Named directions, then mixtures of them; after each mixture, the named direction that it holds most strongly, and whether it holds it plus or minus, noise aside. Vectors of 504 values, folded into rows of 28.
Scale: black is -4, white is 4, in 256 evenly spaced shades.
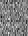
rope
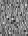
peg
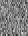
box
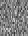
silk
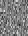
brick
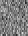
box, plus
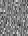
brick, plus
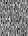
rope, plus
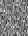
brick, plus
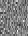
brick, plus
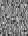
peg, plus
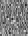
peg, minus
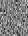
brick, minus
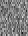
box, minus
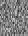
silk, plus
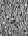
peg, plus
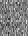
rope, minus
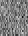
box, plus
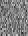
box, minus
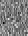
peg, minus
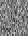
silk, minus
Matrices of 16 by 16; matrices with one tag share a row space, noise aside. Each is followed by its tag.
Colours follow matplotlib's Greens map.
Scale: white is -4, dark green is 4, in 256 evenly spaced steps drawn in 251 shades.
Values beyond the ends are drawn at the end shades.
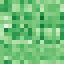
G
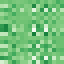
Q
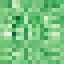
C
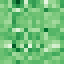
C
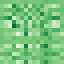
C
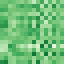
Q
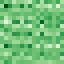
G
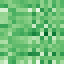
Q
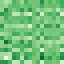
G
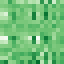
Q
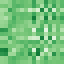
Q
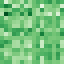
G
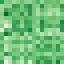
G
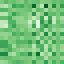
Q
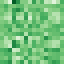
C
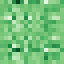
C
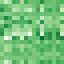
G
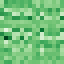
G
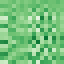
Q
